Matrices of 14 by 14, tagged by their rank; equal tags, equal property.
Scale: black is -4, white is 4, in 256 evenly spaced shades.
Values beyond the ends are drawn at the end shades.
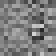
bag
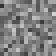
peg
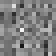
bag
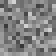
peg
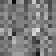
bag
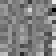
bag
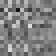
bag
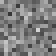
peg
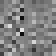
bag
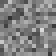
peg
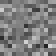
bag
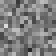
peg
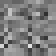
bag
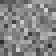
peg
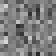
bag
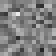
bag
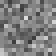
peg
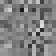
bag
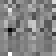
bag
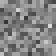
peg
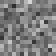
peg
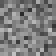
peg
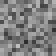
peg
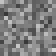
peg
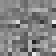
bag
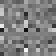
bag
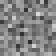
peg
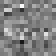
bag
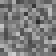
peg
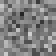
peg
